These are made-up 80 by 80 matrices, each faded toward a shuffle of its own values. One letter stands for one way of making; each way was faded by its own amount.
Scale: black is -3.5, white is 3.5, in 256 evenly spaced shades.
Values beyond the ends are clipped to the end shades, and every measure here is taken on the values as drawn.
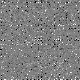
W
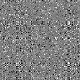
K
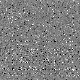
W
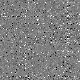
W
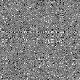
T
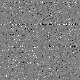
W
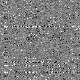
T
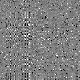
K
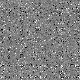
W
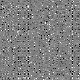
K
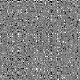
K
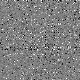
W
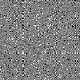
K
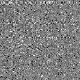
T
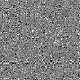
T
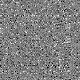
T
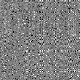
K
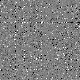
W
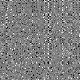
K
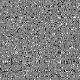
T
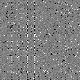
K
